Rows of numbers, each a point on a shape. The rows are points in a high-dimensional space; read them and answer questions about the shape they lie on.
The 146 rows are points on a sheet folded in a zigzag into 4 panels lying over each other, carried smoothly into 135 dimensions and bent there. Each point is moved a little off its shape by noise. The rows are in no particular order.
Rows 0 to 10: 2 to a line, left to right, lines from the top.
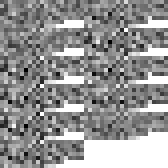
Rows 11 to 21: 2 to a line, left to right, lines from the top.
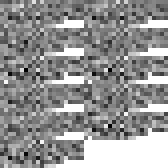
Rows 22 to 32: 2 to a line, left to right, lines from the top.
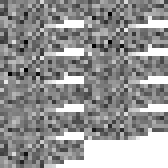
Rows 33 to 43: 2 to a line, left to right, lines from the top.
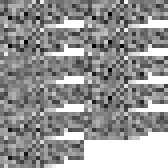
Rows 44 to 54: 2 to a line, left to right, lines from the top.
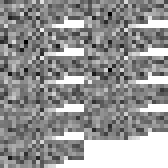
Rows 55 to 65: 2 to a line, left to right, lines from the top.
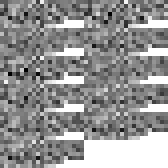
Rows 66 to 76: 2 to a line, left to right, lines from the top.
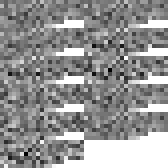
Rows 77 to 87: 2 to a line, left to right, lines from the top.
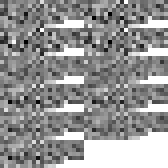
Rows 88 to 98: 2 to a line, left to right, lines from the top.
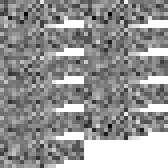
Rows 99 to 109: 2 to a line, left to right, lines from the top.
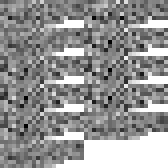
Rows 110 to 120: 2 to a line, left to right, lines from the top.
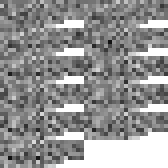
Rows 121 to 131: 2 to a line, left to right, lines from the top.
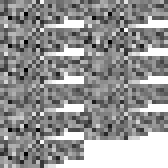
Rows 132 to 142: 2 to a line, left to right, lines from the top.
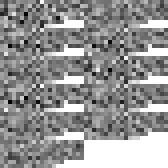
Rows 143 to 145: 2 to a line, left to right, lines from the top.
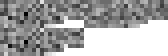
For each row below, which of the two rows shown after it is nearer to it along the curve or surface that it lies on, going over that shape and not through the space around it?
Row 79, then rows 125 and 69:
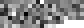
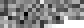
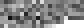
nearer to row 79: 69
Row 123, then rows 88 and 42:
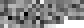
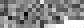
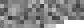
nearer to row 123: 42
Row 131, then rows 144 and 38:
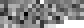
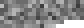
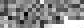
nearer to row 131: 144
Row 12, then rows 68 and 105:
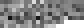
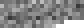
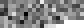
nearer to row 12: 68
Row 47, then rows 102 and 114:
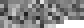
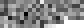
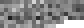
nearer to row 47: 114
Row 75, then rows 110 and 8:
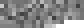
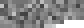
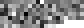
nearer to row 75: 110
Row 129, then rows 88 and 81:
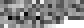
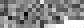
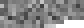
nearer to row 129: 81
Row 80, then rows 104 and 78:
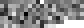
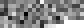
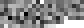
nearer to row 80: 78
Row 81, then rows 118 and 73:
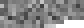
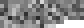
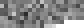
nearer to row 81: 73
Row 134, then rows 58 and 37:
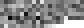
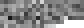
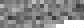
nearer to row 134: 58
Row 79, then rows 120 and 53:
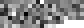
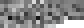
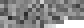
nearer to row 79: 120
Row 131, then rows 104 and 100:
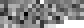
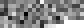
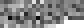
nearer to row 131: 100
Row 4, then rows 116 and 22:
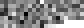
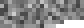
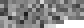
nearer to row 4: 22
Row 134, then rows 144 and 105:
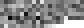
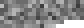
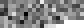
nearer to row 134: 144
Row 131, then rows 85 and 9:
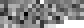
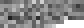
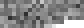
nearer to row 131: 85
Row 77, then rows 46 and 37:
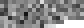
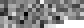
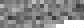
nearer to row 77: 46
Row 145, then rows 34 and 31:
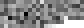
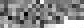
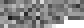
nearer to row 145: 31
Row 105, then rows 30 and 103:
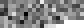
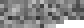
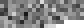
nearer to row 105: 103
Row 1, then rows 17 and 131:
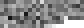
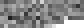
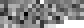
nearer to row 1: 17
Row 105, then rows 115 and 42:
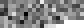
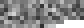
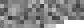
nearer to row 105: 42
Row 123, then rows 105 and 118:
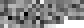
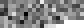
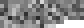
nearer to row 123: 118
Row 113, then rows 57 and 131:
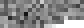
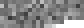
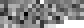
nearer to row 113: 57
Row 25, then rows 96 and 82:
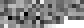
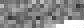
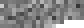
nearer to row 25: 96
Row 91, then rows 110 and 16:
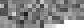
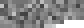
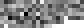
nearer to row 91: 110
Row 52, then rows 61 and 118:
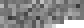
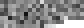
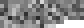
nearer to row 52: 61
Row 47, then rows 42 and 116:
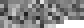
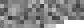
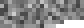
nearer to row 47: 42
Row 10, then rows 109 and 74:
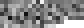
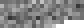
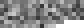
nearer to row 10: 74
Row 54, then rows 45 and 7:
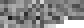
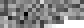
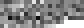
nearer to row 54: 7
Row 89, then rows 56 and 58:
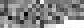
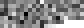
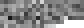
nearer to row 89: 58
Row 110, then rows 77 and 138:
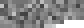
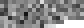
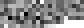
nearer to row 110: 77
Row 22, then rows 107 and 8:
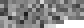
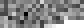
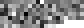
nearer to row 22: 107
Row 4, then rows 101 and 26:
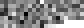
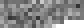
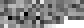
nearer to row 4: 101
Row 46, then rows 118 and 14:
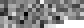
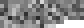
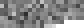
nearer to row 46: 14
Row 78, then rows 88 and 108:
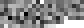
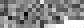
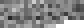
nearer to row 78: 108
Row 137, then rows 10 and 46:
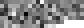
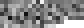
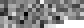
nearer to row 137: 10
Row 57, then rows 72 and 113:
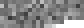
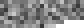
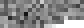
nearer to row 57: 113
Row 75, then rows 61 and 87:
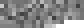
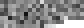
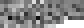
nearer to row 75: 61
